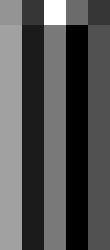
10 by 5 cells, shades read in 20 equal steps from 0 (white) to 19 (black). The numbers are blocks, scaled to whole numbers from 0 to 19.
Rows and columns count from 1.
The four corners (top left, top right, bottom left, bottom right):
8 15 7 13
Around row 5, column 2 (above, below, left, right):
17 17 7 10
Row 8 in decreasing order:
19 17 13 10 7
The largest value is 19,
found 9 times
